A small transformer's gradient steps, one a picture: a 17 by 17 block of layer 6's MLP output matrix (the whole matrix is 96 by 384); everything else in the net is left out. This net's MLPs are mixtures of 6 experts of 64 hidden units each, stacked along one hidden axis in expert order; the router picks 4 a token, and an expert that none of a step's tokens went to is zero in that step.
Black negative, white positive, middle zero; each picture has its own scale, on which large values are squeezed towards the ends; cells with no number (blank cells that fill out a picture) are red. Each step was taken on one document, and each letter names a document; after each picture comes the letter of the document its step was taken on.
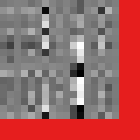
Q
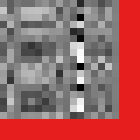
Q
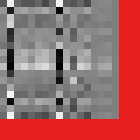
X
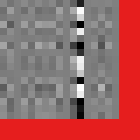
Q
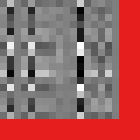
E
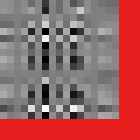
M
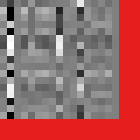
E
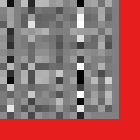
E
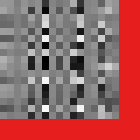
M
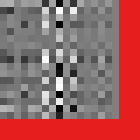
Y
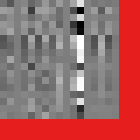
Q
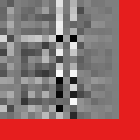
Y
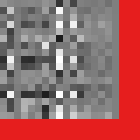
Y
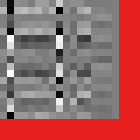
X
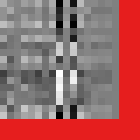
Y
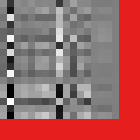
X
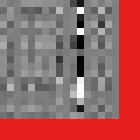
Q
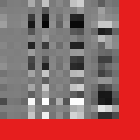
M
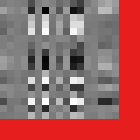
M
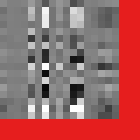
M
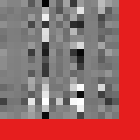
M
